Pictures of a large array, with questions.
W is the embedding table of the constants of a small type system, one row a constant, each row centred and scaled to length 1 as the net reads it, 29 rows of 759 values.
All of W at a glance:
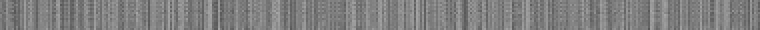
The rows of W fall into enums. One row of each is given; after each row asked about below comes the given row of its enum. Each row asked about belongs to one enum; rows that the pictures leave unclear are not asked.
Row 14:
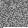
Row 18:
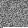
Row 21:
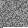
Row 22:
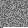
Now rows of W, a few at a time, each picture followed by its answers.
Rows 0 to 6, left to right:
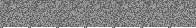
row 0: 14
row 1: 18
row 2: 21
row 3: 22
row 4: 14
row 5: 14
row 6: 22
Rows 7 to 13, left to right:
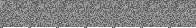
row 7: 21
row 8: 14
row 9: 18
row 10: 22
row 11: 22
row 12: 18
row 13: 18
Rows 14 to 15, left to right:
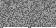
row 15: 21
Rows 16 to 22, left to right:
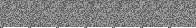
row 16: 22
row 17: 21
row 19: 14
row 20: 18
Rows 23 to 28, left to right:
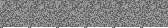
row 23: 21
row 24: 22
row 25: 21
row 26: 22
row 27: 14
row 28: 22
